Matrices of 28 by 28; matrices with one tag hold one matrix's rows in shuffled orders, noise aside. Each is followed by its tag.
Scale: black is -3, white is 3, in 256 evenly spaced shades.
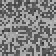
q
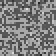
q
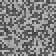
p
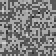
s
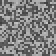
p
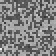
q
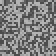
p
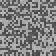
s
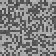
s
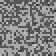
q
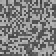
s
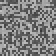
s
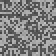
s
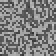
p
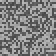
s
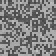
s
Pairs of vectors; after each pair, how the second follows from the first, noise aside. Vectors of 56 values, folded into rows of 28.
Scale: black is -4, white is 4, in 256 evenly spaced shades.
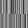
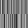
reversed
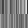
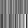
wrapped around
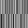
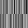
reversed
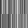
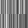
wrapped around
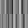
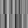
reversed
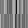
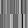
wrapped around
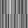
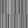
shrunk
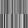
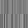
shrunk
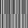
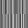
wrapped around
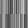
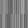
shrunk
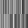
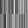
reversed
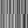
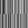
reversed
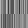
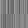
shrunk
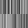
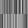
wrapped around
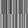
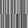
reversed
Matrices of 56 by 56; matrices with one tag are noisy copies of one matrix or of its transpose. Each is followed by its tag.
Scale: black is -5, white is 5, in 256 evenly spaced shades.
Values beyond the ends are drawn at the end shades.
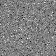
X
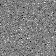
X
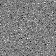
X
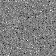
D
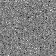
D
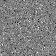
X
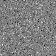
X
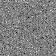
D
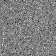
X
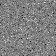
X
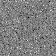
D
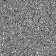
X
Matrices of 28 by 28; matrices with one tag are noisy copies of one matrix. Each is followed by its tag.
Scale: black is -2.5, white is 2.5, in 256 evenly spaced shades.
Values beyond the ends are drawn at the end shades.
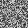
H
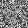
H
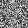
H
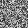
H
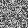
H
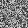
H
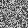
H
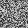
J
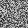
J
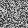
J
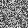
H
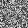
H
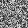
H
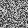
J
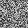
J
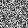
H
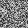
J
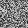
J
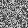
H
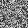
H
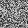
J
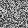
J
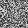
J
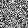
H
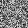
H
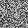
J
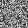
H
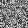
H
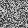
J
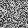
J
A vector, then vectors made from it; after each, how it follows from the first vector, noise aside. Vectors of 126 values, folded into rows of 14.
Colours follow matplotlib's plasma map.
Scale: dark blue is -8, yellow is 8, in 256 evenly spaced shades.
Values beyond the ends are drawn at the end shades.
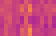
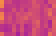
wrapped around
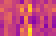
scaled up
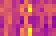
scaled up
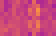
wrapped around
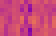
negated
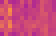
wrapped around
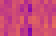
negated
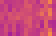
wrapped around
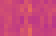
shrunk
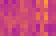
wrapped around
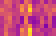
scaled up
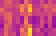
scaled up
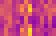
scaled up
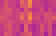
wrapped around
